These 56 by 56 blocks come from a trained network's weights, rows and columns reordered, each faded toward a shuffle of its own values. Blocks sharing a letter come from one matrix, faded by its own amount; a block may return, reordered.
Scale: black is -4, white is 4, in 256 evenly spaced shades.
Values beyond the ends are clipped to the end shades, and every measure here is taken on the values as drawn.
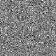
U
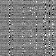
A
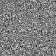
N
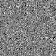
U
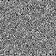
N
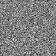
N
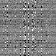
A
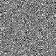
U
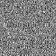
N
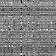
A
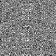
U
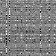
A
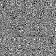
U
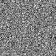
N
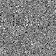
U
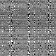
A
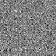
U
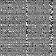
A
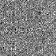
U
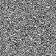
N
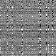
A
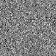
U
